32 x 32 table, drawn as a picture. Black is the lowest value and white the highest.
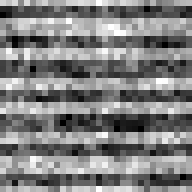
Ninth with the highest average: top middle. Stripes: horizontal, repeating 7 times. Grain: streaks across.
